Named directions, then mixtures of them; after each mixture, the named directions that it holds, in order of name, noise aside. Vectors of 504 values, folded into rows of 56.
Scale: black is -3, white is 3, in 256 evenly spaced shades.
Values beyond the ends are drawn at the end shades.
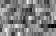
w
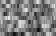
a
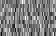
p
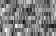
p, w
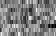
p, w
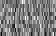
p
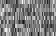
p, w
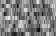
a, p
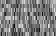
a, p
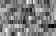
w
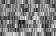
a, p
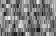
a, p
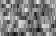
a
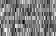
p, w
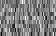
p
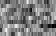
w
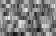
a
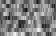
a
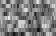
a
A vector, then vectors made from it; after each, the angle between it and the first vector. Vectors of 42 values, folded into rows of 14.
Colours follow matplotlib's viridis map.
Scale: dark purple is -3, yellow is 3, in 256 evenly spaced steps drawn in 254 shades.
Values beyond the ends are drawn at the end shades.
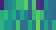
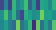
partly aligned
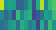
nearly opposite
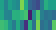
partly aligned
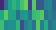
nearly parallel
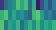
nearly parallel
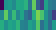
nearly parallel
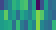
nearly parallel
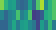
nearly opposite
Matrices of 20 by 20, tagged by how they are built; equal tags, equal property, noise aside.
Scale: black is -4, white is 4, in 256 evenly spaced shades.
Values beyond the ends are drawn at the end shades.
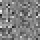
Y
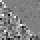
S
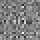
Y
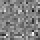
Y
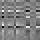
Y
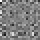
Y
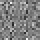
Y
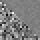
S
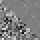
S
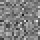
Y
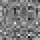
Y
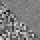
S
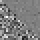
S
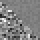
S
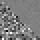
S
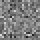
Y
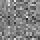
Y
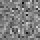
Y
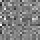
Y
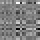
Y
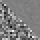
S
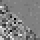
S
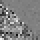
S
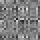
Y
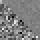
S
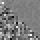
S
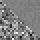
S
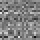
Y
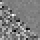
S
